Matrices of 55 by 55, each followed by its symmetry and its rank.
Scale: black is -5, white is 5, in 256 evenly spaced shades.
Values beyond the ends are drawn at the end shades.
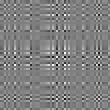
symmetric, rank one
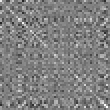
symmetric, rank five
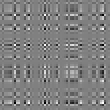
symmetric, rank one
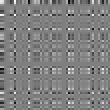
symmetric, rank one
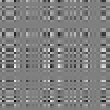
neither, rank one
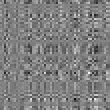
neither, rank three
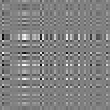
neither, rank one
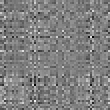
neither, rank three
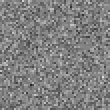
neither, full rank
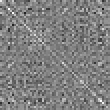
symmetric, rank five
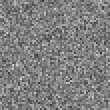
neither, full rank
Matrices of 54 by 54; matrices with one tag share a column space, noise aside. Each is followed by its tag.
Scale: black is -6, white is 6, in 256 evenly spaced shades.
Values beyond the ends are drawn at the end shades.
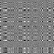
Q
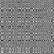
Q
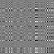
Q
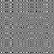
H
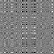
H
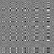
Q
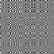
H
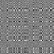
Q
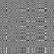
Q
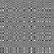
Q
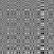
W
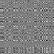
Q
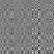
W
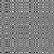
H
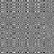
H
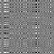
H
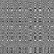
Q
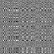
Q
